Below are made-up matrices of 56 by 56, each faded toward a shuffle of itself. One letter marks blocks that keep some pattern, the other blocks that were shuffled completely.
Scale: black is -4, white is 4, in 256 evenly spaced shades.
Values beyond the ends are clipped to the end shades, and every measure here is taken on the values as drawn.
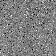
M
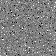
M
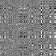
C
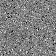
M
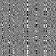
C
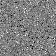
M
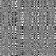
C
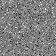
M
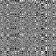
C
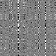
C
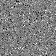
M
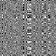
C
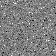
M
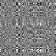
C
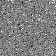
M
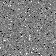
M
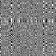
C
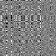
C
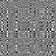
C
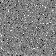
M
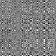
C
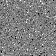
M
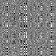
C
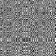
C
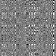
C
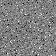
M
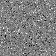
M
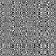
C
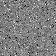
M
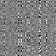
C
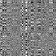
C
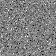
M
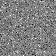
M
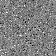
M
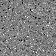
M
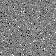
M
